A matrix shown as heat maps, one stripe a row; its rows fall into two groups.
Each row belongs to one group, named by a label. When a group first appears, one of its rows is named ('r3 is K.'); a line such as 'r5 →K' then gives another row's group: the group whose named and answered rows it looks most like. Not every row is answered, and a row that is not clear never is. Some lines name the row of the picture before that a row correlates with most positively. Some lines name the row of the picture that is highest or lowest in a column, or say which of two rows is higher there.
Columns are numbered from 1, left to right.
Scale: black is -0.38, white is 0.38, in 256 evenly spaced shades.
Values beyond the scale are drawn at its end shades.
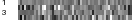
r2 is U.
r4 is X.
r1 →X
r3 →U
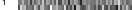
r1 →U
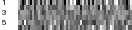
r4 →U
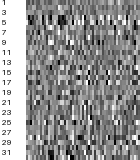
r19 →U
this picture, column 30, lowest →4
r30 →U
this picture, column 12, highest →9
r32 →U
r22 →U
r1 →X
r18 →X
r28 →X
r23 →U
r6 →U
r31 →U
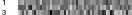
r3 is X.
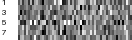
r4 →U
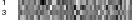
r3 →X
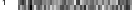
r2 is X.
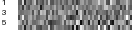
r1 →X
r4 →X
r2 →U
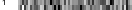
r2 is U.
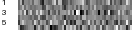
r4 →U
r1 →U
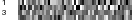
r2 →X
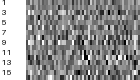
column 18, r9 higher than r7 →Yes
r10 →X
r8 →X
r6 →X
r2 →X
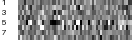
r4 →U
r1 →U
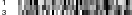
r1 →U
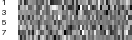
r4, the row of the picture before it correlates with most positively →3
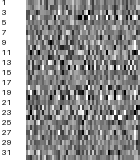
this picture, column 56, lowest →22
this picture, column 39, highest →13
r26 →U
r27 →X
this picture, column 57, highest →11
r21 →X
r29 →U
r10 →X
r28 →X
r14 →X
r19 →X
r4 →X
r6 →U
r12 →U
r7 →U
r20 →X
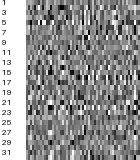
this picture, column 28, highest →23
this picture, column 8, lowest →5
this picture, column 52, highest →21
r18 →X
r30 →X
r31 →U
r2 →X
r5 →U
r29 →U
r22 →U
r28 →X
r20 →X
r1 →U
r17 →X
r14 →X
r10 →U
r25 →U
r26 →X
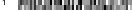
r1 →U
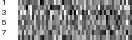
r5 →X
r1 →U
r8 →U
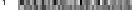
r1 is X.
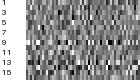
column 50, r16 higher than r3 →Yes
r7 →U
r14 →X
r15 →U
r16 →U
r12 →X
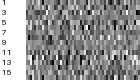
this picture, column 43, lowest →1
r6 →X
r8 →X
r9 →U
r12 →X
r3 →U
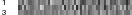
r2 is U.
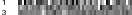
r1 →X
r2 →X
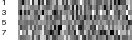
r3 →X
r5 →U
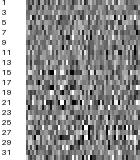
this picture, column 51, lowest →32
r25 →X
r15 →U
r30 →U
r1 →X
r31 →X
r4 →X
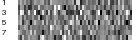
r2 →U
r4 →U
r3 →X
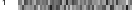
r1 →X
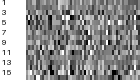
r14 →U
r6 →U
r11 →U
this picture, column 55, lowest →3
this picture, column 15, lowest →9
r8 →U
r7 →X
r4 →U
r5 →X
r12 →X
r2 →X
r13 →U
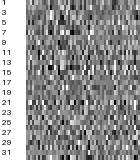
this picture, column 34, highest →14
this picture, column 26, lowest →30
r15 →X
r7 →U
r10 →X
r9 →X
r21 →X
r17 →U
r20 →U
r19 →U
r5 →X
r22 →U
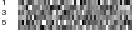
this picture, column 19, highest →3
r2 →X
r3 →U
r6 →U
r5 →U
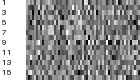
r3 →X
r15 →X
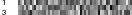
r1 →X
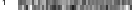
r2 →X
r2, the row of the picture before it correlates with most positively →2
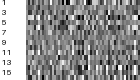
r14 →X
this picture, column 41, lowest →3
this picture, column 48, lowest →1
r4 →X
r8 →X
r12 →X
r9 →X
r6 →X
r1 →U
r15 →X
